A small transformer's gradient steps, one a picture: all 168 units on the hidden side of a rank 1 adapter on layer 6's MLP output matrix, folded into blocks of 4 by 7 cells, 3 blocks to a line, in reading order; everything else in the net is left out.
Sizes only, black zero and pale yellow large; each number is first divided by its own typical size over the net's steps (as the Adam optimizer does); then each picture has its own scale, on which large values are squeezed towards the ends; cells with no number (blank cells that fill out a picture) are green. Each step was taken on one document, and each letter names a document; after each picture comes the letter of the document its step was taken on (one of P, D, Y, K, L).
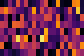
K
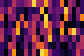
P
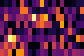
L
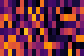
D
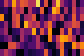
P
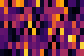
P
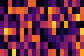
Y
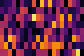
L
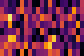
D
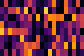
Y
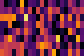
D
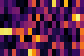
Y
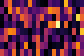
Y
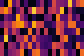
K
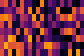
D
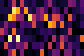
L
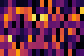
L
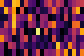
K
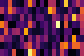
Y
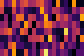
P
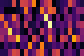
L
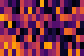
D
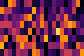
K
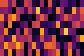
D
